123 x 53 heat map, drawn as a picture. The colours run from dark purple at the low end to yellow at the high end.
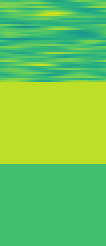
It is made of 3 by 1 panels. Panel 1,1: high, streaked across. Panel 2,1: very high, flat. Panel 3,1: high, flat.
